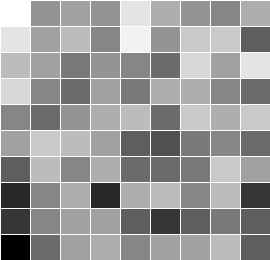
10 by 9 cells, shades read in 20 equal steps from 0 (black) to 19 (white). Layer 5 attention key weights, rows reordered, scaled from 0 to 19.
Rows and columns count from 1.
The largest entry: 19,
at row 1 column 1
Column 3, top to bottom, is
12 14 9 8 11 14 10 13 12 12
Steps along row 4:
down down up down up same down down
